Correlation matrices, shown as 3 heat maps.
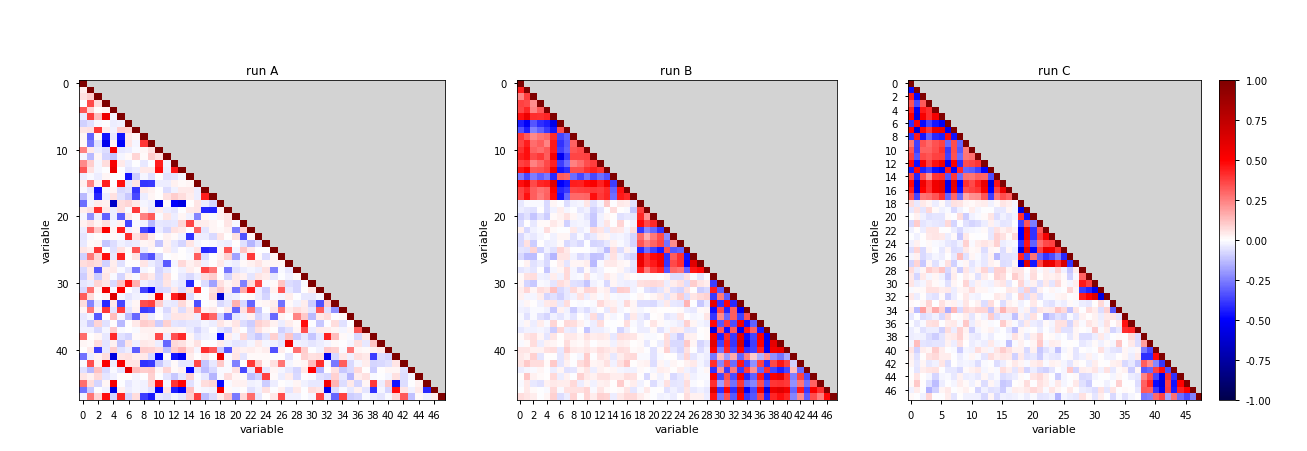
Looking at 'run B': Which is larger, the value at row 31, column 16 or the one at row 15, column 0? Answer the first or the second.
the second
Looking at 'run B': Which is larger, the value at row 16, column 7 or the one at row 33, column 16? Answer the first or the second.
the second
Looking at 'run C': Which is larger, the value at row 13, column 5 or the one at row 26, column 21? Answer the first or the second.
the second
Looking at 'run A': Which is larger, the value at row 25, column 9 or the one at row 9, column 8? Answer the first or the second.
the second
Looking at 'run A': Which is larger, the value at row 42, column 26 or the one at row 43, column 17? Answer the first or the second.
the first
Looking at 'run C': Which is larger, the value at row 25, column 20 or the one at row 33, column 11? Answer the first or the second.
the second
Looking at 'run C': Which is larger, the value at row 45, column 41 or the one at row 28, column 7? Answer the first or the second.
the second
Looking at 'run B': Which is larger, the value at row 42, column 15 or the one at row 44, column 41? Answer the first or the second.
the first
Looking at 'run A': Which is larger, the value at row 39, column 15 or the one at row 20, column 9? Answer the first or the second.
the second
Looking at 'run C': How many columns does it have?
48
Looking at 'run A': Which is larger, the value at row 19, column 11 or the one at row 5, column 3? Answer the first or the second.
the second
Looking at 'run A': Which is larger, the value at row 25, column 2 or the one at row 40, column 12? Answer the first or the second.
the first
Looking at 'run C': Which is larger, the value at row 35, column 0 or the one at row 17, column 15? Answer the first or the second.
the second
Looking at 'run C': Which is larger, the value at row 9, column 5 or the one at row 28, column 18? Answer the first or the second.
the first
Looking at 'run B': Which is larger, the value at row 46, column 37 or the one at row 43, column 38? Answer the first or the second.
the second
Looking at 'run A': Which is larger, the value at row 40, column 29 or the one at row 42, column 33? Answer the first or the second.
the first
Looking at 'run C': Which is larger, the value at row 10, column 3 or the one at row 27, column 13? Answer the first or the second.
the first
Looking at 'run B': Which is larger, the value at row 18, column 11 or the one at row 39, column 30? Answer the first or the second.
the first
